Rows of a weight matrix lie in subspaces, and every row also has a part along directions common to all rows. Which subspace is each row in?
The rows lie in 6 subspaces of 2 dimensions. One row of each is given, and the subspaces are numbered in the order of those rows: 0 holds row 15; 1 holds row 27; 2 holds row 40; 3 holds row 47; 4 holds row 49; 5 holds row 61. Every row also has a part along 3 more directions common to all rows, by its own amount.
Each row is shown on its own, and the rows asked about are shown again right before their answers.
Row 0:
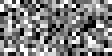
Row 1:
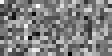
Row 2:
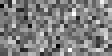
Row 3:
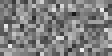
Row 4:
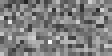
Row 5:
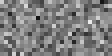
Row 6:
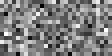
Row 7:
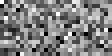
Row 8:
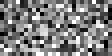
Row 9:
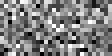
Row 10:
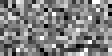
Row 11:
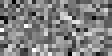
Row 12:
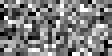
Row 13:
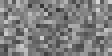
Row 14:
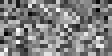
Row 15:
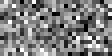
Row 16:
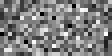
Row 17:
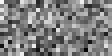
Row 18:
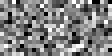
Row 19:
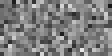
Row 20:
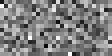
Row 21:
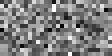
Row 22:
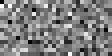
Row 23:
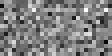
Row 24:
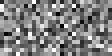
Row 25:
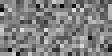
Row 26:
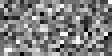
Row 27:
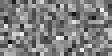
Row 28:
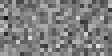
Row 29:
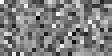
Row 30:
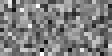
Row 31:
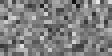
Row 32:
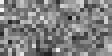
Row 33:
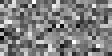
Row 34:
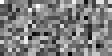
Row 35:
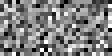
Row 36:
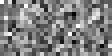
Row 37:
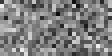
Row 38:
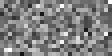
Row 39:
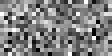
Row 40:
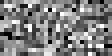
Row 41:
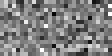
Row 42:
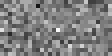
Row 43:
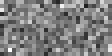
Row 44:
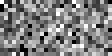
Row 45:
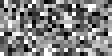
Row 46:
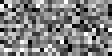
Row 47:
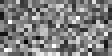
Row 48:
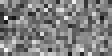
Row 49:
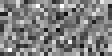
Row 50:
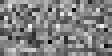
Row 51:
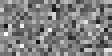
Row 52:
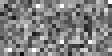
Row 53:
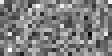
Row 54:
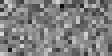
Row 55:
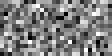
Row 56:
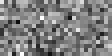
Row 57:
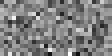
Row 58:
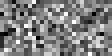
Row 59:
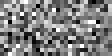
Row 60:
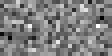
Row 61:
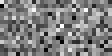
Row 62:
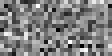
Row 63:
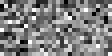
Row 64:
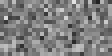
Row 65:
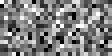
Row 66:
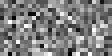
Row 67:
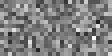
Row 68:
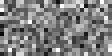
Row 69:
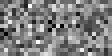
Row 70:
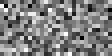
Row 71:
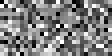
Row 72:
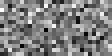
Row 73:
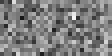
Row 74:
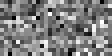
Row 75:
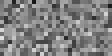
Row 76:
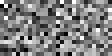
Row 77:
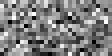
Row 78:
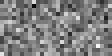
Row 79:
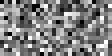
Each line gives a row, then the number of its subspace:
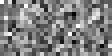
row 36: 5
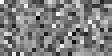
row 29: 5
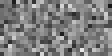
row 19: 1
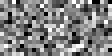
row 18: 0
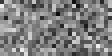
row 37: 0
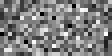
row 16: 3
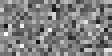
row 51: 1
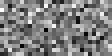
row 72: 4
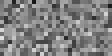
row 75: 1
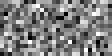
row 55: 4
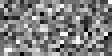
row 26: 3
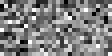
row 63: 2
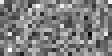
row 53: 3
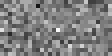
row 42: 2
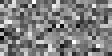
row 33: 1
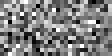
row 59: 2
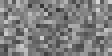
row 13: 0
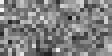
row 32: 4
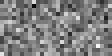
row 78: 1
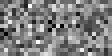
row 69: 1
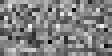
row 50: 2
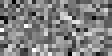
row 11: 1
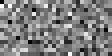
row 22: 2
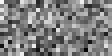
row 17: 4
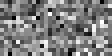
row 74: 5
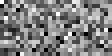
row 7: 1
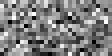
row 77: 2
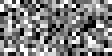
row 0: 0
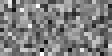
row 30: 5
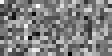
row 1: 3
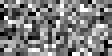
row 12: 2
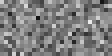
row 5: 5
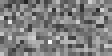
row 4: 2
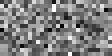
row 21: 1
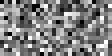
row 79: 5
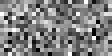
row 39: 2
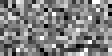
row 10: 0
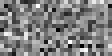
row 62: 2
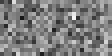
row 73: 5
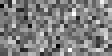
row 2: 5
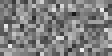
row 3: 1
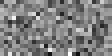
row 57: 5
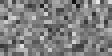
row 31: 0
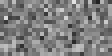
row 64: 0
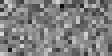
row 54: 4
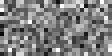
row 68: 4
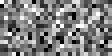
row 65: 5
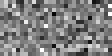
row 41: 0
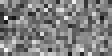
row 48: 0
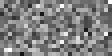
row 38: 3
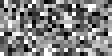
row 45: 3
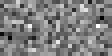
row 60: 2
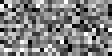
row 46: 2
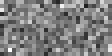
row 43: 4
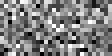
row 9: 2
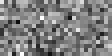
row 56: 4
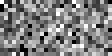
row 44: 0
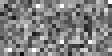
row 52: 3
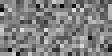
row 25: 4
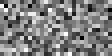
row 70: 3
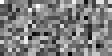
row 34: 3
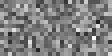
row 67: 2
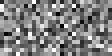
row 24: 4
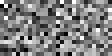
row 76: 3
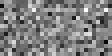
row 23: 5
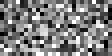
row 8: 3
